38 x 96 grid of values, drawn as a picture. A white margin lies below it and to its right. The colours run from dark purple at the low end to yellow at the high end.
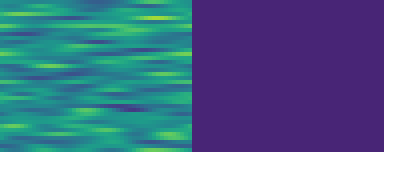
The table splits into one row of 2 panels. Panel 1,1: middling, streaked across, strong in contrast. Panel 1,2: very low, flat.
